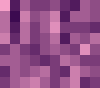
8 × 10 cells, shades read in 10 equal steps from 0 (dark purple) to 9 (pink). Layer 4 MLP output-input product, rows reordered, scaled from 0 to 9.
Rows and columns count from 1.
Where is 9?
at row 1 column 1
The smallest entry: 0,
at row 2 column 2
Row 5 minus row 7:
1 0 -1 -3 -2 2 2 -4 3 0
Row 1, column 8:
1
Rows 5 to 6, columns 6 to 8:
5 4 3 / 3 6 5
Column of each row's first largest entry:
1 3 6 1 9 7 8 4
